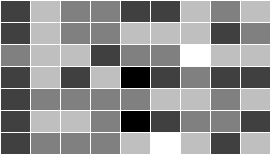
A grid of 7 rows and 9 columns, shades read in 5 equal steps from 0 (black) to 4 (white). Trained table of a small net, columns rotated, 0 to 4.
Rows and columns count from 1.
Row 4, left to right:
1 3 1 3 0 1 2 1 1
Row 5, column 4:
2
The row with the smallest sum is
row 4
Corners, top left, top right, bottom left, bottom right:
1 3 1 3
